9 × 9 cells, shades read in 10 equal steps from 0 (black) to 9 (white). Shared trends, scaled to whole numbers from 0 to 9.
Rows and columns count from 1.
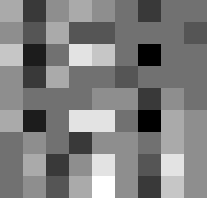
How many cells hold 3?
7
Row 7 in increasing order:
2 4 4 4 5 5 5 5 6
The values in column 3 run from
2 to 6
